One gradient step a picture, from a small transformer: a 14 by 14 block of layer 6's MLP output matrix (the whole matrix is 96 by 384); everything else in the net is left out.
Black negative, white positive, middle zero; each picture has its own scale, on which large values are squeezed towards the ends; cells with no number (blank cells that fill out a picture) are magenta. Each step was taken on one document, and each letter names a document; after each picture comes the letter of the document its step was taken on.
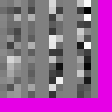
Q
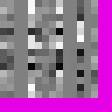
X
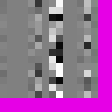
Q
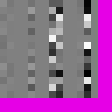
Q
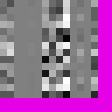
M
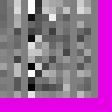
X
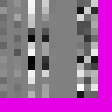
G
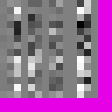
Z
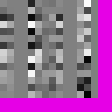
X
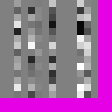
Z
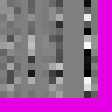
Q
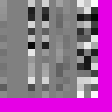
G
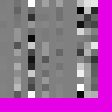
G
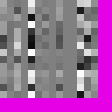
G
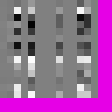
Z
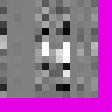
M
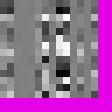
M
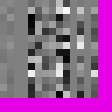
X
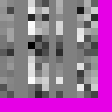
G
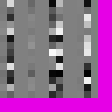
Q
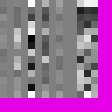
G
